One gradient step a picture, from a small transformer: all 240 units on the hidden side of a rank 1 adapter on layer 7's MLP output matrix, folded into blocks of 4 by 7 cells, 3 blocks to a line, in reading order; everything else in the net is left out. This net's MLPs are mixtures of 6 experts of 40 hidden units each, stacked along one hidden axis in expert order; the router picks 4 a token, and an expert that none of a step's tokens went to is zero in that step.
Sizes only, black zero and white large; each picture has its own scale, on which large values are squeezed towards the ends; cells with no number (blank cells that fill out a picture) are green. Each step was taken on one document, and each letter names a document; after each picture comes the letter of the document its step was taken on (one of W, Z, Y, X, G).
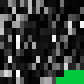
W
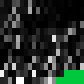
W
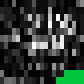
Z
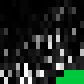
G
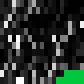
W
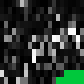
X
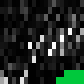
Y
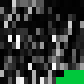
W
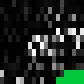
X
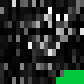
Z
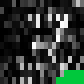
Z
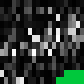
X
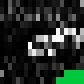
X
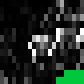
Y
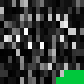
Z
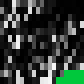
W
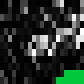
Y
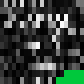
Z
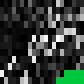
Y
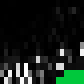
G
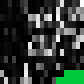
Y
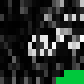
Y
